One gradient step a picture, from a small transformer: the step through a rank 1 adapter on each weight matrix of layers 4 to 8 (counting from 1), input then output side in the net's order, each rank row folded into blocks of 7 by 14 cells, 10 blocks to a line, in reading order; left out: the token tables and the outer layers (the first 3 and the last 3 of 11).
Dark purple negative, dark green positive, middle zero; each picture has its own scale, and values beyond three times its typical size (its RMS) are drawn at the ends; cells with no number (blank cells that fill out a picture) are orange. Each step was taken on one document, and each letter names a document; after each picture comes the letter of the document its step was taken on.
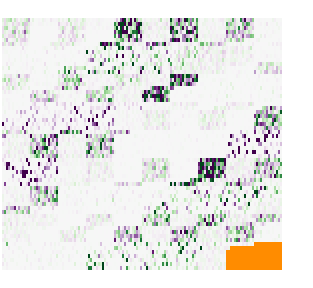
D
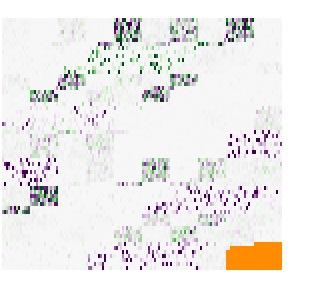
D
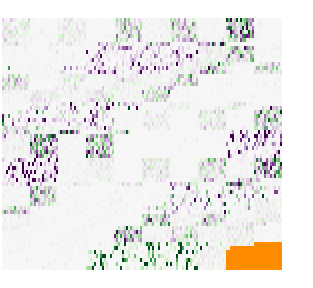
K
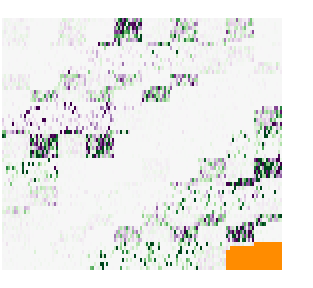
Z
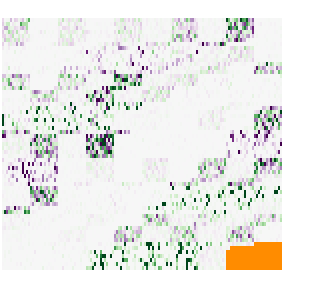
K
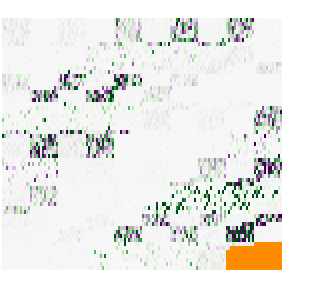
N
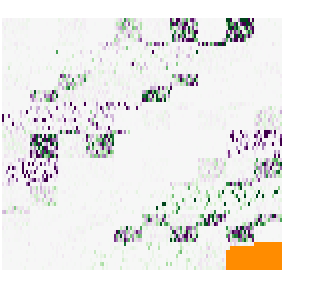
K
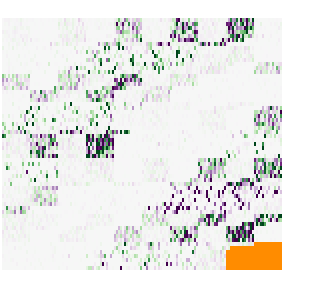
Z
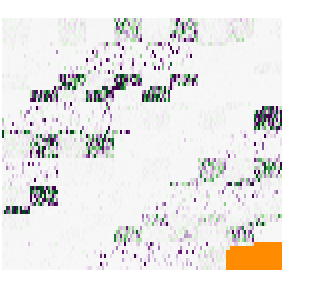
Z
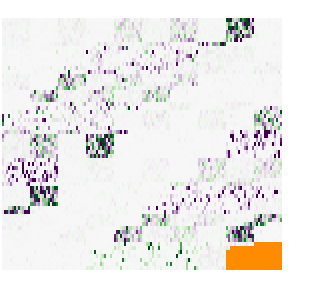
K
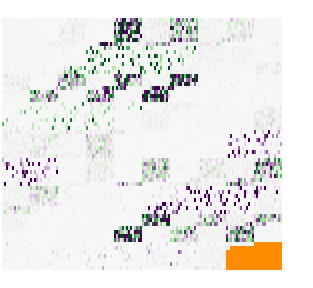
D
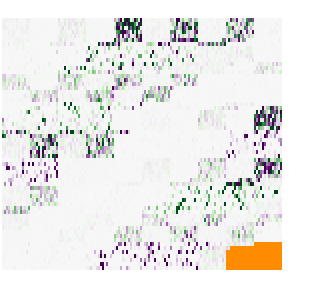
N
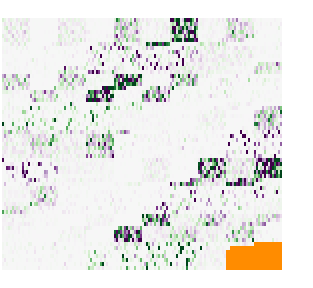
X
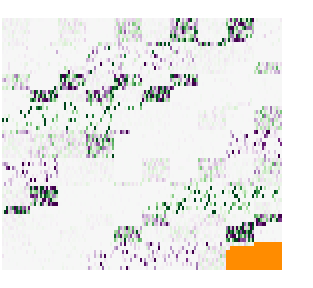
N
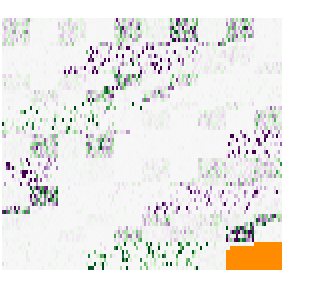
D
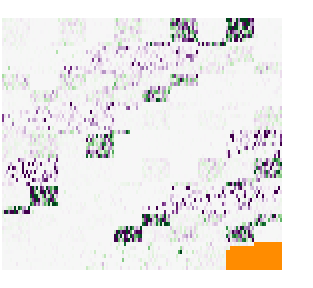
K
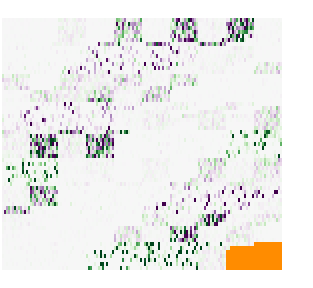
Z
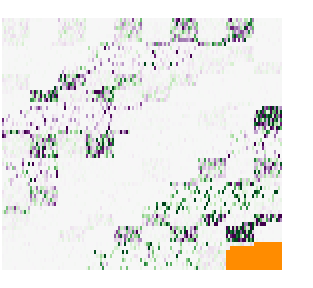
N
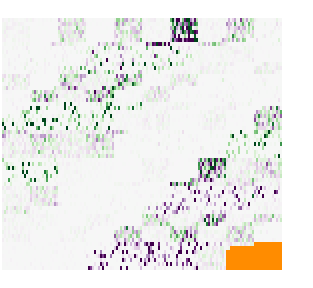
Z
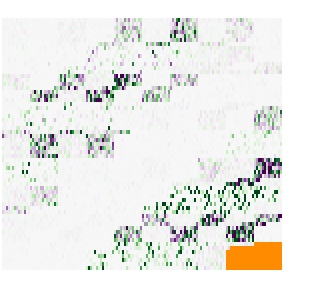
Z
